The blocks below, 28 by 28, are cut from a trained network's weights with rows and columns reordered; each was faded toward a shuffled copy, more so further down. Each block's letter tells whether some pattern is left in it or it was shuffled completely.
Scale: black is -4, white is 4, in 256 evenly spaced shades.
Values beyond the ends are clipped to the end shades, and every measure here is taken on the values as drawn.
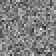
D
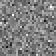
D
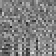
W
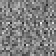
W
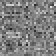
W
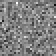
D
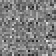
W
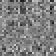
W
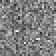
D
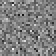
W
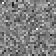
D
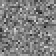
D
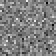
D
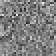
W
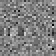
W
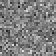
D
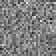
W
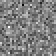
D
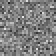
D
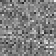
W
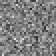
D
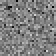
D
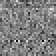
W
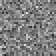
W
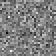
D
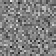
W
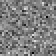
W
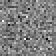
W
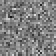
D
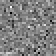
D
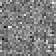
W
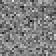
D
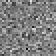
W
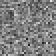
W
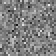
D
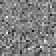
W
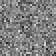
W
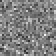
D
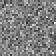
D
